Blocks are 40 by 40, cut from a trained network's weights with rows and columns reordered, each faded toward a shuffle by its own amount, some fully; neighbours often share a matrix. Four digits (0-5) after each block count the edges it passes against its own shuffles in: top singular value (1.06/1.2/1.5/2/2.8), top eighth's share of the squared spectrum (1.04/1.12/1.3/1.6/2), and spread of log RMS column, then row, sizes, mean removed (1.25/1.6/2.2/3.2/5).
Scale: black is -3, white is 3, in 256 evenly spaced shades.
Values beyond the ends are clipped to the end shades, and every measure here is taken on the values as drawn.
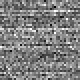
3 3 0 1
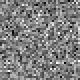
0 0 0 0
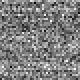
2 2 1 0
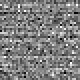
3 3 1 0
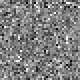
2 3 0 2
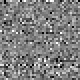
3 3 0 3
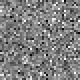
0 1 0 0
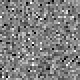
0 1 0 0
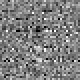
3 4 1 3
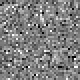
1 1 0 1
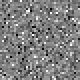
0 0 0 0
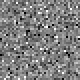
0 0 0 0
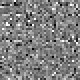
3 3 1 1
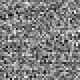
1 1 0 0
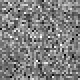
0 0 0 0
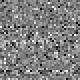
2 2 0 2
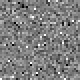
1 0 0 0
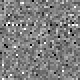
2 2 0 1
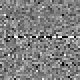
3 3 0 2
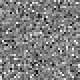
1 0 0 0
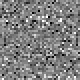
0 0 0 1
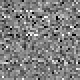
2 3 0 2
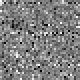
2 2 0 1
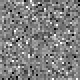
0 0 0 0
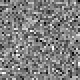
1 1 0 0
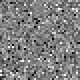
0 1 0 0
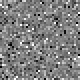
0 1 0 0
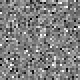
2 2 1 0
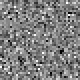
1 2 0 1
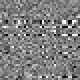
4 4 1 3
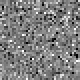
1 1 0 0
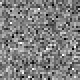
1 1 0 0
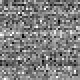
3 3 1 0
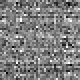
3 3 1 1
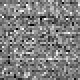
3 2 1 1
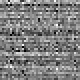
4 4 2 2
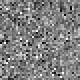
1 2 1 0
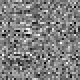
3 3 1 2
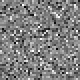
2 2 0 1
